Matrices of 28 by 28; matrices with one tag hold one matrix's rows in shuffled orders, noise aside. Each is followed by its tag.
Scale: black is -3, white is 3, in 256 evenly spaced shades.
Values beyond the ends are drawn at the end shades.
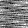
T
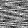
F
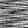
T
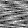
F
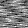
F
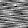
F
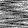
T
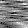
T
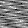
F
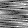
T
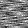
F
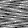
F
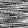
T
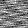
F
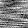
T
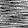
T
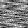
F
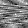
F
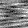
T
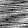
T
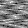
F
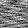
F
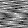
F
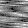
T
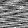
F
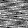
F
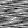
F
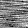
T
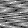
F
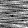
T
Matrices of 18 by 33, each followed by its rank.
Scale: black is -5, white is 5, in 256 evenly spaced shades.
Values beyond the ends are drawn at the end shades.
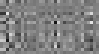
two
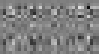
two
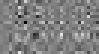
three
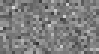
full rank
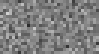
full rank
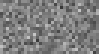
full rank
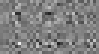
three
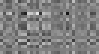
two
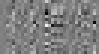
three
